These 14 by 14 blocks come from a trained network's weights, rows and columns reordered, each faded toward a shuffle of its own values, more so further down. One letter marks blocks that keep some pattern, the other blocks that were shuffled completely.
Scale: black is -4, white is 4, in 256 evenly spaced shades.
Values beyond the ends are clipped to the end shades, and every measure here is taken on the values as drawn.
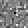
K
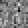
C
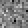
K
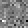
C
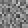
C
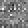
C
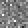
K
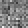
C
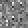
C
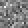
K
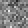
K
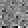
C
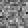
K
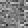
C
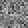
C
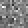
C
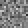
K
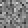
K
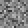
K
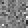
C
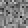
K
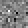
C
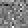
C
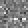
C
